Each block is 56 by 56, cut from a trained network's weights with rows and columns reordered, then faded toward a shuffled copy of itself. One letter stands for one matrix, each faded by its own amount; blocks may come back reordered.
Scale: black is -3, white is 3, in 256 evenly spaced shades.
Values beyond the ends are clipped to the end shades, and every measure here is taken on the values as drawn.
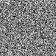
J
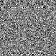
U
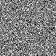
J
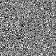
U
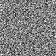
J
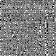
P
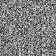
J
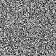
J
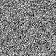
J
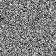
J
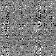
P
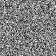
J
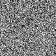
J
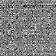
P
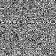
U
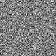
U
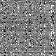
P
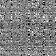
P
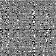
P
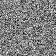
J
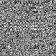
U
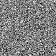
J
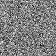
J
